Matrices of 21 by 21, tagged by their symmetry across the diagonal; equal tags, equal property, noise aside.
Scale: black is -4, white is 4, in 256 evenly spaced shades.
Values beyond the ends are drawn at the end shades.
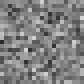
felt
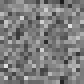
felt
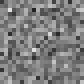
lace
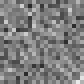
lace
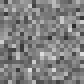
felt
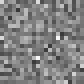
lace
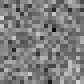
felt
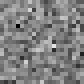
felt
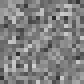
lace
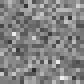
felt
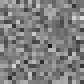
felt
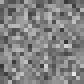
lace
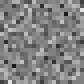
lace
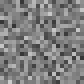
lace
